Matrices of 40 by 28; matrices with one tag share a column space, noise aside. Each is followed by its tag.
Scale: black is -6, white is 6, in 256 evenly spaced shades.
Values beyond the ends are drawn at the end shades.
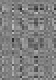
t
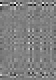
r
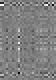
r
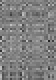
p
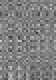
p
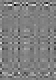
r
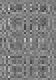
t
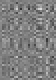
t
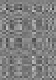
t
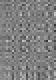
p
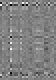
r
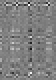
r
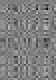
t
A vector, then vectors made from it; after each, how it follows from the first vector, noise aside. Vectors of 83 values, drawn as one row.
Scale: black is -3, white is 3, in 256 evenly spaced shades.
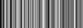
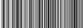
sign-scrambled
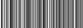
sign-scrambled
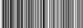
sign-scrambled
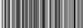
negated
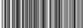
negated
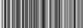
negated
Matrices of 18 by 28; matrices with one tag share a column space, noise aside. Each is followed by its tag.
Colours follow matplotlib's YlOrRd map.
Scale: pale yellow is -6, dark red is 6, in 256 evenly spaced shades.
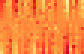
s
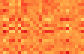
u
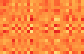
u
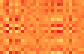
u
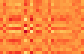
u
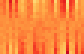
s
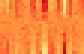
s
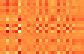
u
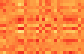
u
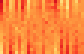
s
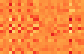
u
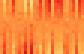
s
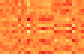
u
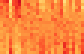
s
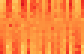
s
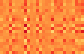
u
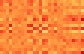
u
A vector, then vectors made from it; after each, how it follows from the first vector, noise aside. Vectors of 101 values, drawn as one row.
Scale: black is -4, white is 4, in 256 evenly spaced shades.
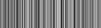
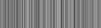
shrunk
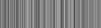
shrunk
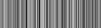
reversed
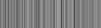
shrunk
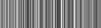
negated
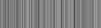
shrunk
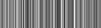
negated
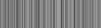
shrunk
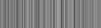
shrunk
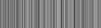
shrunk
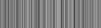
shrunk
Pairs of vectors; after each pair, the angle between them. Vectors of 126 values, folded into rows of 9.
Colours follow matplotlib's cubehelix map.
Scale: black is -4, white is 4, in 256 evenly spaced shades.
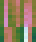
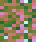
orthogonal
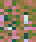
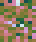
orthogonal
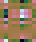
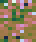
partly opposed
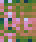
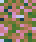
orthogonal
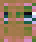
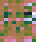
nearly parallel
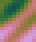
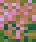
partly opposed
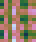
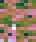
partly aligned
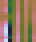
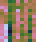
nearly parallel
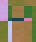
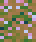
orthogonal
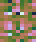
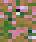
partly opposed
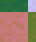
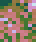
partly aligned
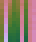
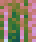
nearly parallel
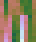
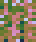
partly opposed
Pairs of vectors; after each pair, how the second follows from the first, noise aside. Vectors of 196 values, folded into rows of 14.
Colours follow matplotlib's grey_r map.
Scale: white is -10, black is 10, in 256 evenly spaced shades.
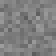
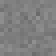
shrunk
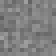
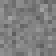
wrapped around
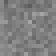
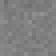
shrunk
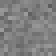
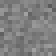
copied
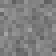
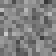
scaled up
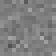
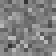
scaled up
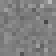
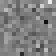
scaled up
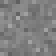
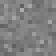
wrapped around
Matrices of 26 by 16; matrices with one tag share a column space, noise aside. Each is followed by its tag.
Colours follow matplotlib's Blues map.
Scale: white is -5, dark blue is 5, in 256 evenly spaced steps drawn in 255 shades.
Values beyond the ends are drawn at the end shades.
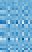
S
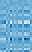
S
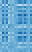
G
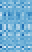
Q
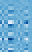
S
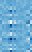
S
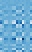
S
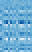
S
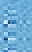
S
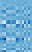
S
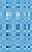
Q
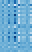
G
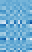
S
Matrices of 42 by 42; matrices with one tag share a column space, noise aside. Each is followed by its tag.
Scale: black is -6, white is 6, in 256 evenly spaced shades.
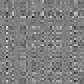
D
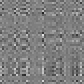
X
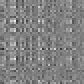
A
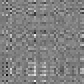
X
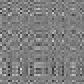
X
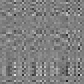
X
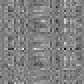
A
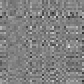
D
